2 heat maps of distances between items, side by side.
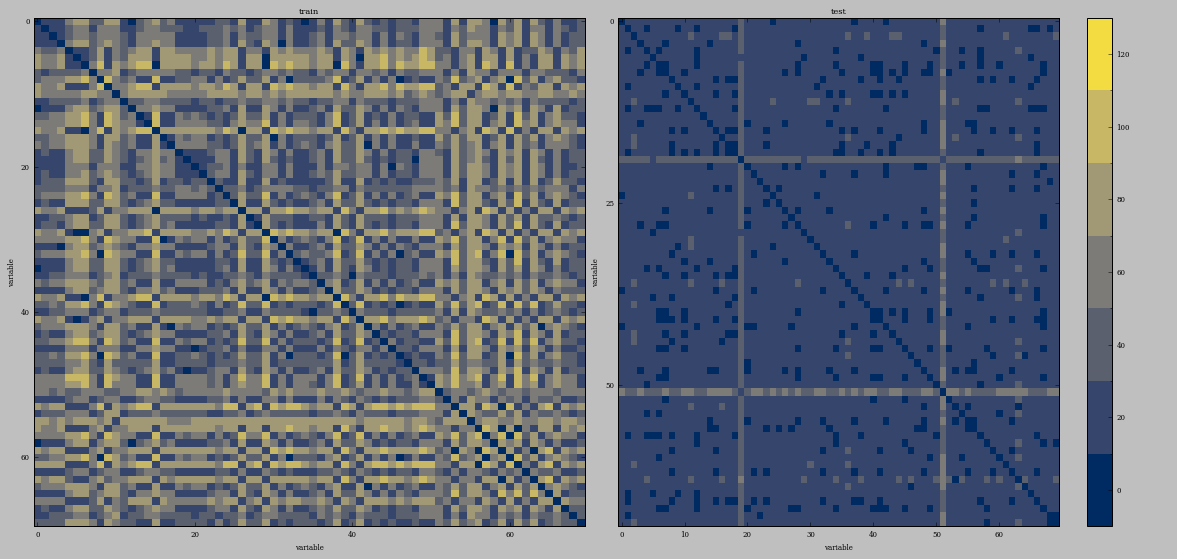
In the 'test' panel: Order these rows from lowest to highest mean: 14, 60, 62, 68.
62, 14, 68, 60
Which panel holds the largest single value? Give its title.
train
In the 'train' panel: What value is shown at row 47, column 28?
40
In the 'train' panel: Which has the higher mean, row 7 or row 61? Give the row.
61
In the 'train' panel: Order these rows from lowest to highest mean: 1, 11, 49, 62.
62, 1, 11, 49
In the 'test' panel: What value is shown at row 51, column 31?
60
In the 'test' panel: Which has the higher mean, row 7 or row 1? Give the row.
1
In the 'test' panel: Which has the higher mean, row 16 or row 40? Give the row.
16
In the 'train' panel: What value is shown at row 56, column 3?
80
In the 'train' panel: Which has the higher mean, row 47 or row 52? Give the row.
47
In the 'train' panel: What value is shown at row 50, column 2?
60
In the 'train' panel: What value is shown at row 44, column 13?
20
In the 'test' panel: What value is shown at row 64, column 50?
20
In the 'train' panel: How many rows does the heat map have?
70
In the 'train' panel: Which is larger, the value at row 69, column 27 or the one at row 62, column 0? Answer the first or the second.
the first
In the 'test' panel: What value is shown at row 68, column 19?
40
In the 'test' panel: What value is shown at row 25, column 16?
20
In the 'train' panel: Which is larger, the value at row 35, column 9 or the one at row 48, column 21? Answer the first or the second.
the first
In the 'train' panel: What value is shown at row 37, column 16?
40
